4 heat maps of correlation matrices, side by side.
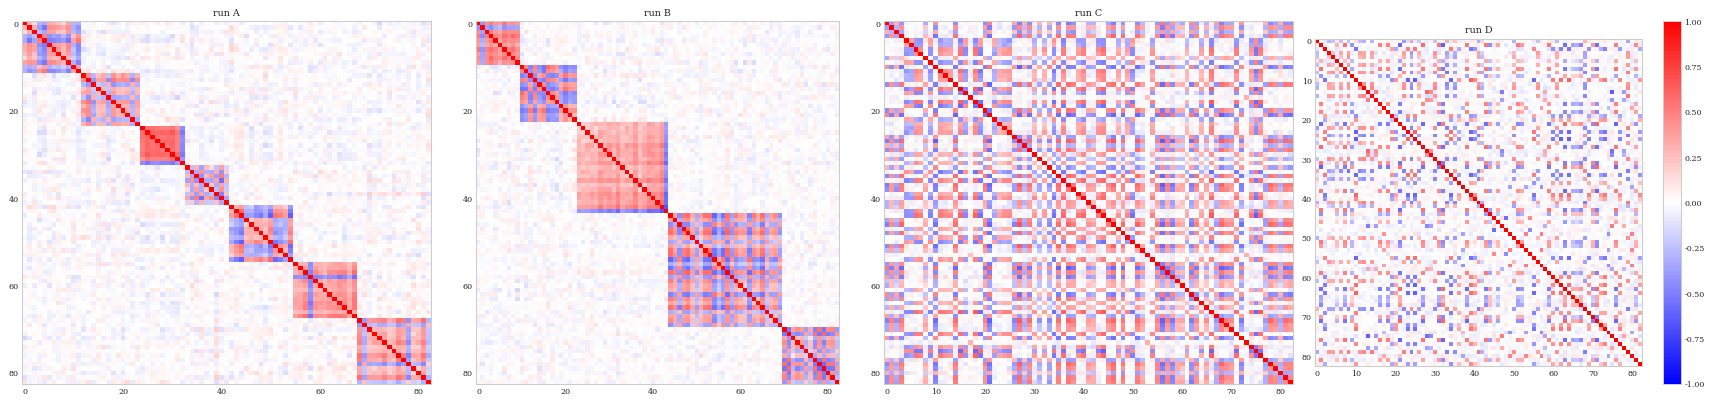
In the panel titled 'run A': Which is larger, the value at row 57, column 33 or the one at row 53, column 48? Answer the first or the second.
the first
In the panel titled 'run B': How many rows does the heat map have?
83
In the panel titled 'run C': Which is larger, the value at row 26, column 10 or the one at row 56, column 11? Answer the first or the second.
the first
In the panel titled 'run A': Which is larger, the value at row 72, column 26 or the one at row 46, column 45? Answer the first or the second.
the second
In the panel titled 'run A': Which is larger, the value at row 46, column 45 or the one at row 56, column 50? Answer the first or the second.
the first
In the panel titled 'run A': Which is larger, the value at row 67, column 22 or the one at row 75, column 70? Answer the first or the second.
the second
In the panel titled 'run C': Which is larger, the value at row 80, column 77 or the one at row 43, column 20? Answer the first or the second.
the first
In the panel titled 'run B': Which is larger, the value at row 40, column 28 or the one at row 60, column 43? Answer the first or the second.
the first
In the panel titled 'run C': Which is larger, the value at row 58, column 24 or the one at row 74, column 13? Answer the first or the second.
the second
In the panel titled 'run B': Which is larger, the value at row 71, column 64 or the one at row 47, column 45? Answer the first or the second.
the second
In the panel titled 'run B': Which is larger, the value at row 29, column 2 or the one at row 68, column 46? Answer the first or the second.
the first
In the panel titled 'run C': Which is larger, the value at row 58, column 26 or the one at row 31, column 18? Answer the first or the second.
the first
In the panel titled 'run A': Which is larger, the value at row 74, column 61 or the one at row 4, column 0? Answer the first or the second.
the first
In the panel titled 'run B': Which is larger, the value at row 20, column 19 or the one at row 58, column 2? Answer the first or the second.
the first
